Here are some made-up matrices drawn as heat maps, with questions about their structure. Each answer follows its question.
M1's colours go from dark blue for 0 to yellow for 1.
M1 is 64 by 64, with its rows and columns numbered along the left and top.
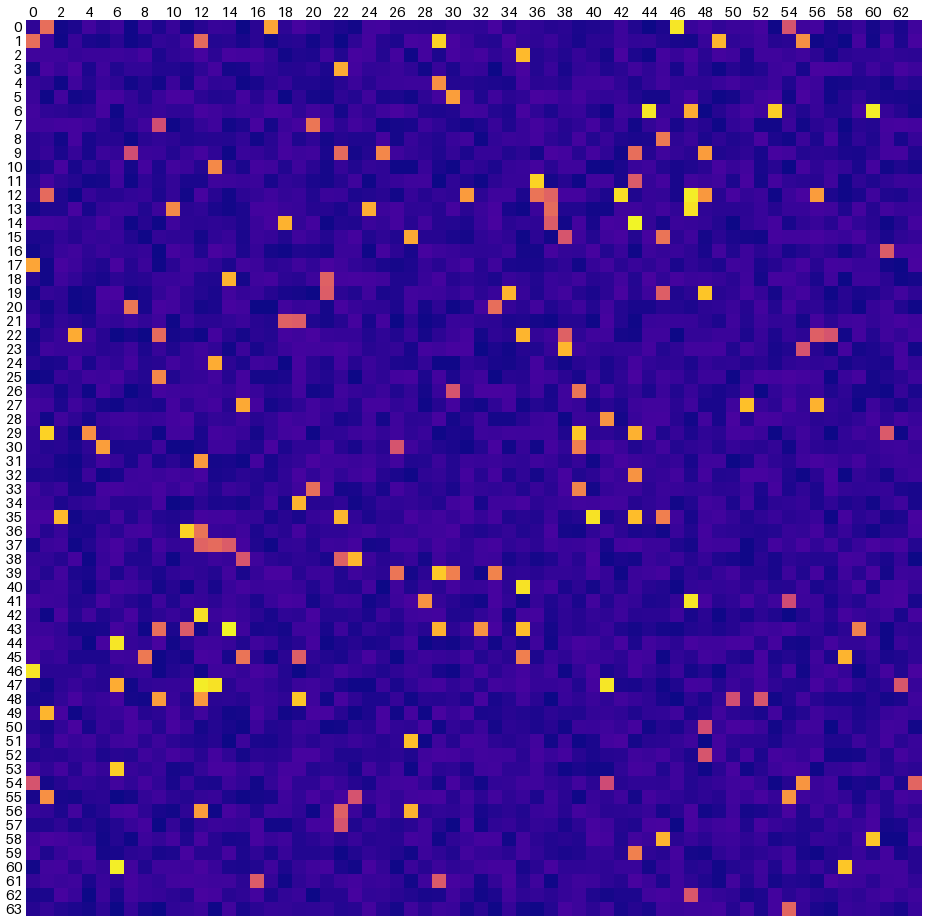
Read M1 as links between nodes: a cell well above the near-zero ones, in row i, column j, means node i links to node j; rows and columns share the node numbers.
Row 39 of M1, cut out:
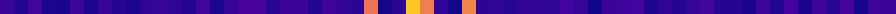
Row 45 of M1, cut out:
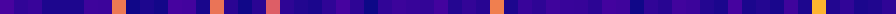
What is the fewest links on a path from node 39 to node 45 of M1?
4
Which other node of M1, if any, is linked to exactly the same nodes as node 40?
node 2
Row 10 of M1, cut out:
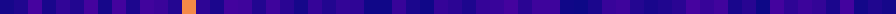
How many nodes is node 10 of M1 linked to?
1
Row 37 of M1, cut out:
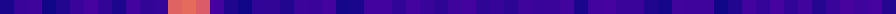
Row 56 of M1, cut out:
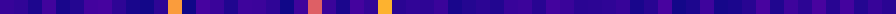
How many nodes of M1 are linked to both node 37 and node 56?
1
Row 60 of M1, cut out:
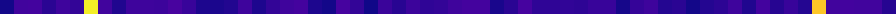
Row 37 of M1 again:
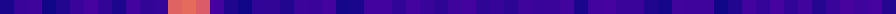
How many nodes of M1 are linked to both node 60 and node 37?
0
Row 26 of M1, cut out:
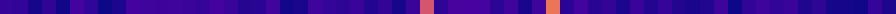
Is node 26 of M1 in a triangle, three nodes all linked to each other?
yes
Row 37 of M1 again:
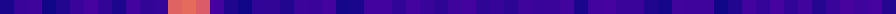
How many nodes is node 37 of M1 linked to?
3
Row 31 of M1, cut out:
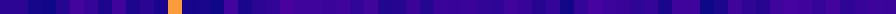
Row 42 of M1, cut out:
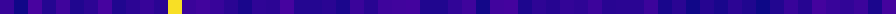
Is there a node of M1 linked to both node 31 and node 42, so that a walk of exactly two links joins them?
yes
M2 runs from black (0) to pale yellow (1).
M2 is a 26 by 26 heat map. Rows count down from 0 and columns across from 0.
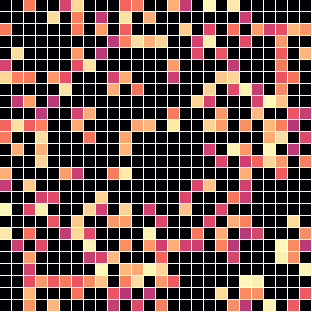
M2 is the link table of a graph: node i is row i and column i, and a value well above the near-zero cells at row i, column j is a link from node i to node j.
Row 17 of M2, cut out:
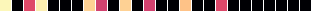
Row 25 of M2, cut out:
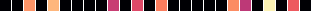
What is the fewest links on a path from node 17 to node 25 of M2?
2
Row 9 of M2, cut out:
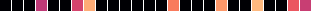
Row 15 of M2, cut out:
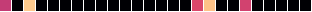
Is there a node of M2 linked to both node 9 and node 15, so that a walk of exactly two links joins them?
no
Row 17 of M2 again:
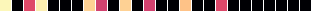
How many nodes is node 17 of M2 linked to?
9
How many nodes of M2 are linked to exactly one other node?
0
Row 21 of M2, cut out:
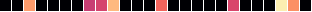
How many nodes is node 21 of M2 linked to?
8
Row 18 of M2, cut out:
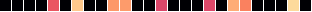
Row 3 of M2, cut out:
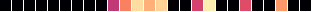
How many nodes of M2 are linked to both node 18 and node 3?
5
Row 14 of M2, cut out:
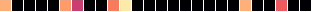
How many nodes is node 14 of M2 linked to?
7
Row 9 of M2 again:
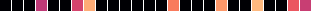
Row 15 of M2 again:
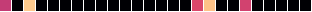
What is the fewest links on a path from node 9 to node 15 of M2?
3
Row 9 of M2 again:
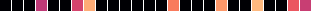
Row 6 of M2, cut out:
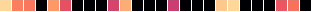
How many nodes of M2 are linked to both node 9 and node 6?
3
